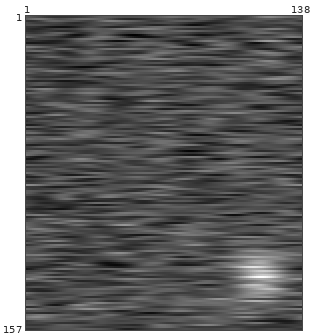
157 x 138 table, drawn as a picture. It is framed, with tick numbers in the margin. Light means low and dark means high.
Dips: one, in the bottom right. Grain: streaks across. Average level on the scale: 70%. Mirror symmetry: none. Ninth with the lowest average: bottom right.
